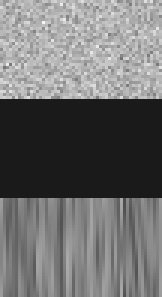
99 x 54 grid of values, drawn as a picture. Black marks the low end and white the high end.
It is made of 3 by 1 panels. Panel 1,1: high, fine-grained. Panel 2,1: very low, flat. Panel 3,1: middling, streaked downward.
